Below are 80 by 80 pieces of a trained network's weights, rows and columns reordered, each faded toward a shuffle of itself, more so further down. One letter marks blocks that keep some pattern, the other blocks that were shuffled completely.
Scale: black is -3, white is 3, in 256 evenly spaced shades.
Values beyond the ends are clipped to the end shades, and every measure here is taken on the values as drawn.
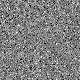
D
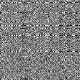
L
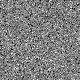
D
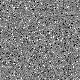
D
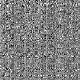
L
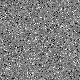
D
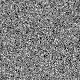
D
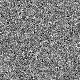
D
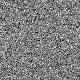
D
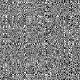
L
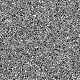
D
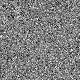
D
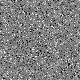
D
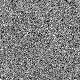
D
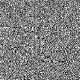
L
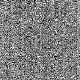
L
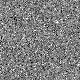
D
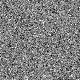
D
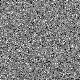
D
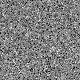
D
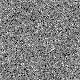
D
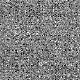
L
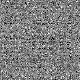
L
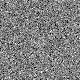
D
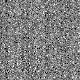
L
